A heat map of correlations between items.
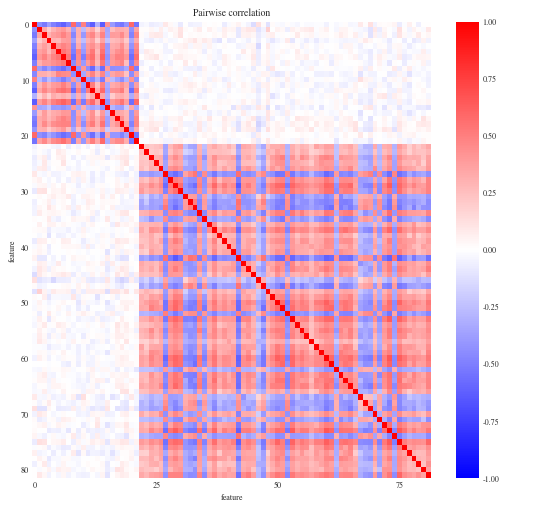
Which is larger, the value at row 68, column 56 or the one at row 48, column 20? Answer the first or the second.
the second
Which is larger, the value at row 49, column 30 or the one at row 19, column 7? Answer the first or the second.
the first
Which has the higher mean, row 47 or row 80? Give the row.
80
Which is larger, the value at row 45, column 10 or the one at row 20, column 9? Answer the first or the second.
the first
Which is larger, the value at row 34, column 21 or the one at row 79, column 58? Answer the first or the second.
the second
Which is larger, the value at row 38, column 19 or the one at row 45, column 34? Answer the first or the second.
the second
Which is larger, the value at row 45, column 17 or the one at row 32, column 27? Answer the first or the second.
the second
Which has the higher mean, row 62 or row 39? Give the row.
39
